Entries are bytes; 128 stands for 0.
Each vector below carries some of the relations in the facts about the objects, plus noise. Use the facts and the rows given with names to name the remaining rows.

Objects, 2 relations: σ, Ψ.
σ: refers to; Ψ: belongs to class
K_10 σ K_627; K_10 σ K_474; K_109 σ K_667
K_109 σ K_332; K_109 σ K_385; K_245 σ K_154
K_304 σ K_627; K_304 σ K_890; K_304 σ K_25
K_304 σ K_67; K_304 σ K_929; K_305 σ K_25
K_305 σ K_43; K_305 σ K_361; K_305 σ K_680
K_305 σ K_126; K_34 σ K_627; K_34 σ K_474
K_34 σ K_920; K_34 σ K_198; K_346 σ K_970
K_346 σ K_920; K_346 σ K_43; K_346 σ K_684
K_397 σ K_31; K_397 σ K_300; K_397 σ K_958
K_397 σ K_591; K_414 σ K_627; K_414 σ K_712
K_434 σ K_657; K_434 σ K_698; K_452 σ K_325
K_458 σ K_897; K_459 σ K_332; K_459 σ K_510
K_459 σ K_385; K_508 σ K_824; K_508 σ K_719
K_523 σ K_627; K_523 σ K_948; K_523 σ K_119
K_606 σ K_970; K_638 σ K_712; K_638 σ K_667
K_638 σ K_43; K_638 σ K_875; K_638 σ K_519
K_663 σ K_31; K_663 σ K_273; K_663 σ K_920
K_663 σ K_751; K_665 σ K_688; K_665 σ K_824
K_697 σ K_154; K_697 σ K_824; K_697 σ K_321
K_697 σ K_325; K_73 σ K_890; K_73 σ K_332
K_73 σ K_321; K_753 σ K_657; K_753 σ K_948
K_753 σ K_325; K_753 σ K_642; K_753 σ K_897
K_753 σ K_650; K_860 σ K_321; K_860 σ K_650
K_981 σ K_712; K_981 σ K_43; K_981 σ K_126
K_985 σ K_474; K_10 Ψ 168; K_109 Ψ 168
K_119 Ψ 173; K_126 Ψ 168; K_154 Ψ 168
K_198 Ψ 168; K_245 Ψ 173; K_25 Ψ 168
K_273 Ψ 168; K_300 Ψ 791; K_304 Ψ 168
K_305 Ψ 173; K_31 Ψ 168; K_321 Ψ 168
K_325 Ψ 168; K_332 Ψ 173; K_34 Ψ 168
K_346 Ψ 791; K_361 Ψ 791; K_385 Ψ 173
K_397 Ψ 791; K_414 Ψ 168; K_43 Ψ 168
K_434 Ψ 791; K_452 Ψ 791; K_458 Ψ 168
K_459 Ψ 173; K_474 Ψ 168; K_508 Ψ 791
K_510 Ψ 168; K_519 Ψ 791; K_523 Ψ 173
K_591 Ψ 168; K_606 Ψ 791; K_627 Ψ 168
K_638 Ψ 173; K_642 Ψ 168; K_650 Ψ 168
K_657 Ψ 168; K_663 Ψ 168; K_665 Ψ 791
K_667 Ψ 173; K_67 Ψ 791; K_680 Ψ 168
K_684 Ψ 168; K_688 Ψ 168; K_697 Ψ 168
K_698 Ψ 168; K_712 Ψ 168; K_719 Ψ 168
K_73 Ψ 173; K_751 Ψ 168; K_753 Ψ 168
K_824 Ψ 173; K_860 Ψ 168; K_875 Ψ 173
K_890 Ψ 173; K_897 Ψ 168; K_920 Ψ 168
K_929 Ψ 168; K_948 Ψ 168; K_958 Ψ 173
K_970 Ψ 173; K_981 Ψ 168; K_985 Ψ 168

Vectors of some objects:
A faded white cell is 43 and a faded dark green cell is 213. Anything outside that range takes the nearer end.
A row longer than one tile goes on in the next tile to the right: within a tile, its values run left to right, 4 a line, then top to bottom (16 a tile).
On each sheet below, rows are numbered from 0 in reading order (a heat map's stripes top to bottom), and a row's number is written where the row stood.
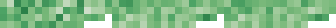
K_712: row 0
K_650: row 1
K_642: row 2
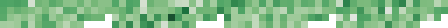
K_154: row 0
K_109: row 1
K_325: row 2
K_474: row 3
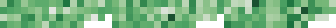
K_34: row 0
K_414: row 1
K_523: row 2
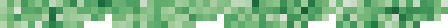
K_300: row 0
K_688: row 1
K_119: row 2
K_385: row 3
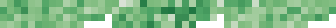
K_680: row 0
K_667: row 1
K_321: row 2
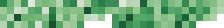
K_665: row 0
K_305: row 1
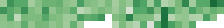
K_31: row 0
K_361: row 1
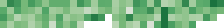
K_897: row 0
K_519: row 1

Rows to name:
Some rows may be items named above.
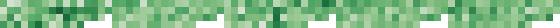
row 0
K_332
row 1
K_321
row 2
K_300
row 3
K_948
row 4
K_920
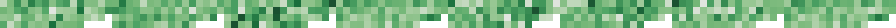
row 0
K_627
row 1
K_663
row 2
K_346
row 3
K_897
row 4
K_824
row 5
K_119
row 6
K_697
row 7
K_897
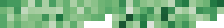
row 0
K_860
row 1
K_606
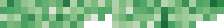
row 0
K_985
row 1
K_67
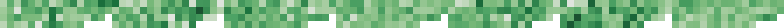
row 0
K_300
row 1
K_824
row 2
K_43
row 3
K_510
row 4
K_875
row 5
K_305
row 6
K_650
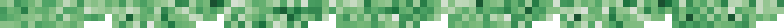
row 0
K_126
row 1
K_434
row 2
K_332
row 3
K_958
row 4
K_119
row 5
K_452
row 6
K_981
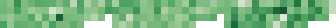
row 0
K_304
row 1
K_198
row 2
K_970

